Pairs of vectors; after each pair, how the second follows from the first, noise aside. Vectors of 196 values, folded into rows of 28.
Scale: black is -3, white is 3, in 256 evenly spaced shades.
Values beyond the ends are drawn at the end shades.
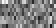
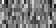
sign-scrambled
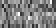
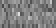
shrunk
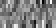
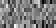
sign-scrambled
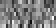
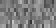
shrunk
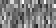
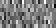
sign-scrambled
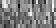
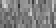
shrunk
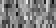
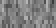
shrunk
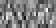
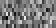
sign-scrambled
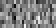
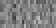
shrunk
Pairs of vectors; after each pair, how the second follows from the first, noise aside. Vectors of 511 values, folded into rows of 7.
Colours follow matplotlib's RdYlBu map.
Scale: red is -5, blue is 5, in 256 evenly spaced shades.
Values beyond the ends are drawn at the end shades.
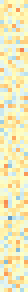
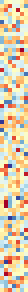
scaled up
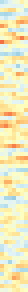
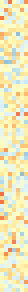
shuffled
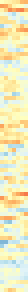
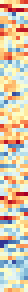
scaled up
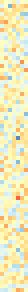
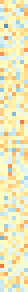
shuffled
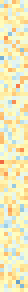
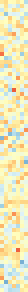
shuffled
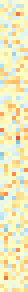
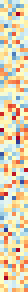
scaled up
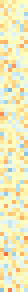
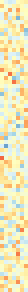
shuffled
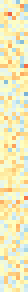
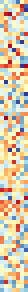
scaled up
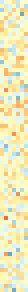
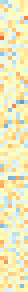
shuffled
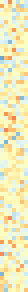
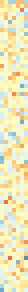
shuffled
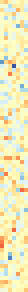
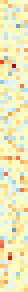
sign-scrambled
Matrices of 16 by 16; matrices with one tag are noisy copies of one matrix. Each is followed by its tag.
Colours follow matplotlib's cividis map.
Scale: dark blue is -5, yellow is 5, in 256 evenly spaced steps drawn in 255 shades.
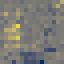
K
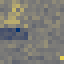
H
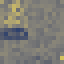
H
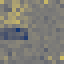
H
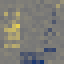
K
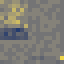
H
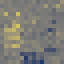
K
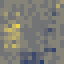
K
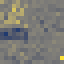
H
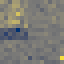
H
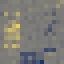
K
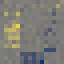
K
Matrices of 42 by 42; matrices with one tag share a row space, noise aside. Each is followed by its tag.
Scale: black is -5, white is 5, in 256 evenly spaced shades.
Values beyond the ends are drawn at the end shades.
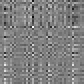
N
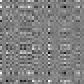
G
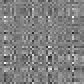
N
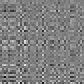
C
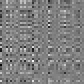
G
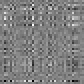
N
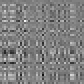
C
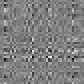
N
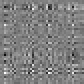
N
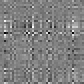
N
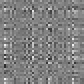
N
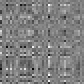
G
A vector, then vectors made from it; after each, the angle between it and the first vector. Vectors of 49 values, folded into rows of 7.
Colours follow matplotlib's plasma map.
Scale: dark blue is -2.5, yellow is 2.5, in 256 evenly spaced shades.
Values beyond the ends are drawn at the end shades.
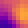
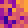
partly aligned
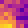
nearly opposite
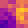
nearly parallel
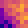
nearly parallel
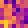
partly opposed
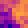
nearly parallel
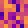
orthogonal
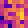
partly aligned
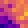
nearly parallel
